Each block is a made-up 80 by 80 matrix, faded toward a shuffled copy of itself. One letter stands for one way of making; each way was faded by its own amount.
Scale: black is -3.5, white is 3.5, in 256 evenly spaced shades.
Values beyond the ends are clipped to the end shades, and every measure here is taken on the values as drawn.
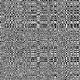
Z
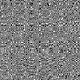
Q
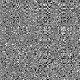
Q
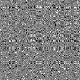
Q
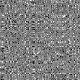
Q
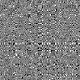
Q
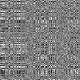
Z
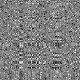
Q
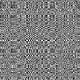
Z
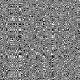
Q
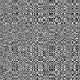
Z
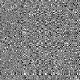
Q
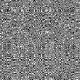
Q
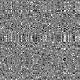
Q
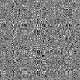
Q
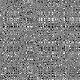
Q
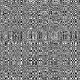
Z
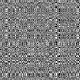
Z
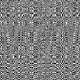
Z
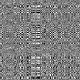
Z
